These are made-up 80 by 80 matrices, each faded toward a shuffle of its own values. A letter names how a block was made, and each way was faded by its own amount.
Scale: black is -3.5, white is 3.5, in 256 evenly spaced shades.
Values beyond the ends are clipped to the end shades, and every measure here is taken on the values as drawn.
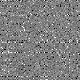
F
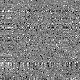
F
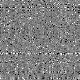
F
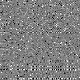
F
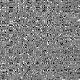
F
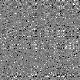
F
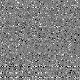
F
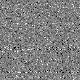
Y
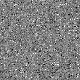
Y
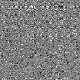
F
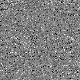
Y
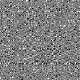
F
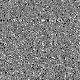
Y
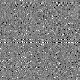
F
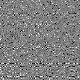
F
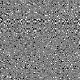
F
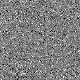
Y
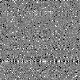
F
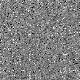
Y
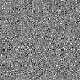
F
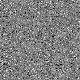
Y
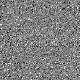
Y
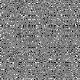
F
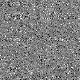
Y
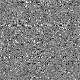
Y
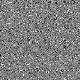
Y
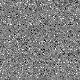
Y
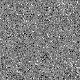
Y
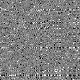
F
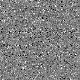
Y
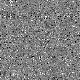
Y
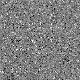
Y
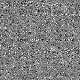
Y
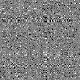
F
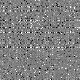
F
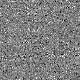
Y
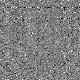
Y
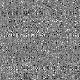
F
